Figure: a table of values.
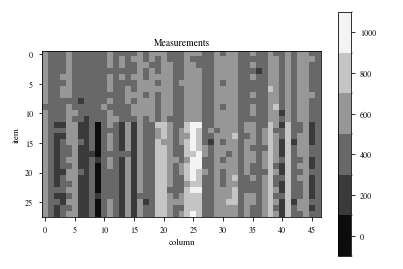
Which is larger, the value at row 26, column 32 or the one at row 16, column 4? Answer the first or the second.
the first
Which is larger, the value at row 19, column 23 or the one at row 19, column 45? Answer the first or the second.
the first
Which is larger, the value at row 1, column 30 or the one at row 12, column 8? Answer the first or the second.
the first
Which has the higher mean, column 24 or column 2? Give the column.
24
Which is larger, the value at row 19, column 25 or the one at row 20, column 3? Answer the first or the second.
the first
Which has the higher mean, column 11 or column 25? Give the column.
25
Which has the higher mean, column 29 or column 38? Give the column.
38
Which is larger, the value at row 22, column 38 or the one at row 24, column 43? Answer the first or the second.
the first
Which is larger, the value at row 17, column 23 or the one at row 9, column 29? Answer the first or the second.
the second
